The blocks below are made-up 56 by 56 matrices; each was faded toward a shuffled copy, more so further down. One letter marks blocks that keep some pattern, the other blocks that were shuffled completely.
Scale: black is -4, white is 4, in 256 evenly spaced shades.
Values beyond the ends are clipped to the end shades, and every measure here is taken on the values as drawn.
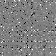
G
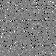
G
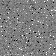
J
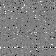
G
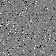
J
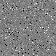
J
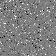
J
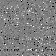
G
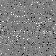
G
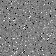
J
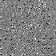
G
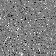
G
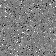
J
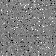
G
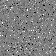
J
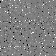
G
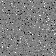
J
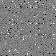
G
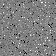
J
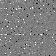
G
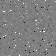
J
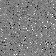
G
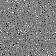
J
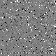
G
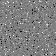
J
